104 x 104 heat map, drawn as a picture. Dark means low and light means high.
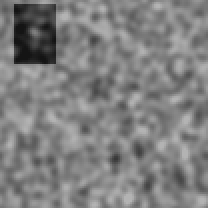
Odd patch: lower, in the top left. Ninth with the lowest average: top left. Histogram: skewed, a long tail of low values. Mirror symmetry: none. Roughest part: top left.
